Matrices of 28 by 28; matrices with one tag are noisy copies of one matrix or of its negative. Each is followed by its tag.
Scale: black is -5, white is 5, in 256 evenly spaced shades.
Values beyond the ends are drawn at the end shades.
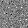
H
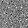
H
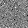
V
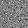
H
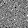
V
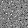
H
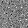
H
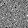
V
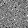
V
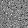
H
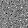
H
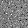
H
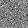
V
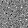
H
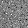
H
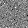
V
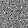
H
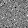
V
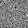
V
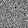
V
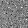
H
